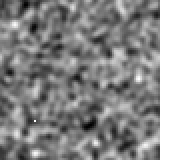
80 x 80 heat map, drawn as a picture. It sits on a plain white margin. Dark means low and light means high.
Stripes: none. Histogram: bell-shaped. Lone odd cells: 1, higher than its neighbours. Grain: blotchy. Slope: none.
